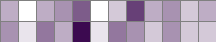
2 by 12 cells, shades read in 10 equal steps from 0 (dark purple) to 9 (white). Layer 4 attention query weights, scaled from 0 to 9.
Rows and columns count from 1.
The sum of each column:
11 17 10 11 3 17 11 7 13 10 14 13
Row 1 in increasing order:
2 3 5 5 6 6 6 6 7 7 9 9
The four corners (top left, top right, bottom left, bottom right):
6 6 5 7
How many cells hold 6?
5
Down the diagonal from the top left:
6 8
